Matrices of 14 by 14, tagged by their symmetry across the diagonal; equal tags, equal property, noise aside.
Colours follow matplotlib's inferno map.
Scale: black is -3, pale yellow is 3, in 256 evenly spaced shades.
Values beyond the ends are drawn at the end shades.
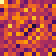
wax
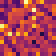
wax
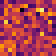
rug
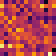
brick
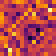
wax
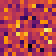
brick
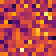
rug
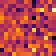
rug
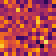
brick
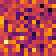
rug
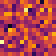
brick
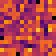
wax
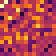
wax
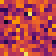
rug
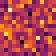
rug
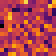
brick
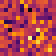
wax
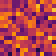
brick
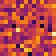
rug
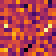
brick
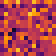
brick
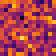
rug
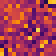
wax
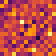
wax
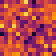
wax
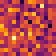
rug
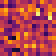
brick
